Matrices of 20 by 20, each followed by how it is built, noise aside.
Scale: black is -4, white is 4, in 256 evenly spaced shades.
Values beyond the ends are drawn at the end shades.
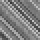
Toeplitz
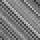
Toeplitz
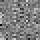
low rank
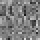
low rank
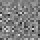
low rank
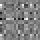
low rank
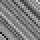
Toeplitz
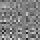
low rank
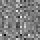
low rank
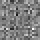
low rank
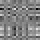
low rank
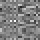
low rank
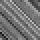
Toeplitz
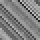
Toeplitz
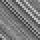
Toeplitz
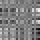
low rank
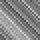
Toeplitz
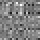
low rank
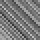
Toeplitz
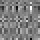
low rank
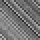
Toeplitz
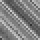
Toeplitz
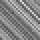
Toeplitz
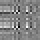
low rank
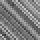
Toeplitz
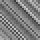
Toeplitz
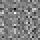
low rank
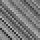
Toeplitz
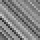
Toeplitz
